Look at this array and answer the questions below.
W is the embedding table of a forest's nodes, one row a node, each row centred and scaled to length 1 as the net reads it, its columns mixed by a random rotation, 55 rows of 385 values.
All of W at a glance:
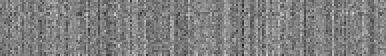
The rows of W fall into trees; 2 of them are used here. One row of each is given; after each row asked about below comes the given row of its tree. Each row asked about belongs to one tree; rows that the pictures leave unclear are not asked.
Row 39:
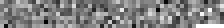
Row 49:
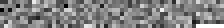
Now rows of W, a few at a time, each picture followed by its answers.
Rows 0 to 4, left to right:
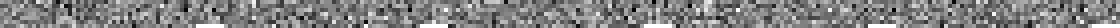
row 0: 39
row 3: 49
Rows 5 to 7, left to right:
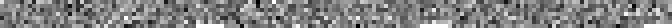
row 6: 39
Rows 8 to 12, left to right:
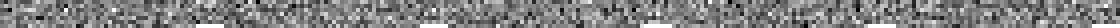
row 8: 49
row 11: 39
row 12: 49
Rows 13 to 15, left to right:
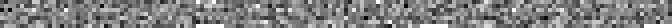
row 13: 49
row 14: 49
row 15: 49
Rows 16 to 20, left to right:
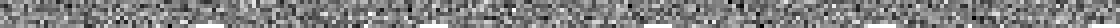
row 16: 39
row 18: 49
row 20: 39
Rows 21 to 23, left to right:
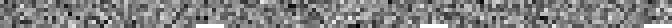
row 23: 39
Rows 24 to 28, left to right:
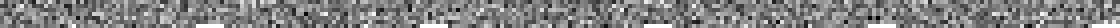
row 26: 49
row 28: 39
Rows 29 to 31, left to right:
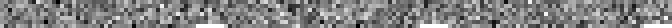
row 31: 39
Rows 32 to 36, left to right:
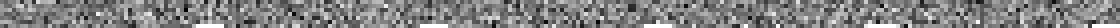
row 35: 39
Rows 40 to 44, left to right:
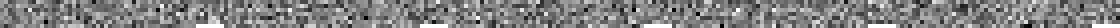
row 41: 49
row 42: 39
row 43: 49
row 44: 39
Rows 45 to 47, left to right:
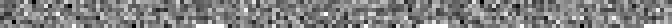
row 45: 39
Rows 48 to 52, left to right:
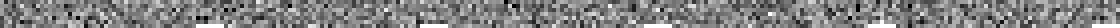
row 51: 39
